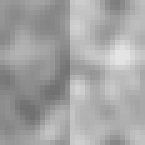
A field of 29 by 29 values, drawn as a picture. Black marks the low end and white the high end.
Seam: vertical, 50% of the way across, the right part higher. Roughest part: centre. Ninth with the highest average: middle right.
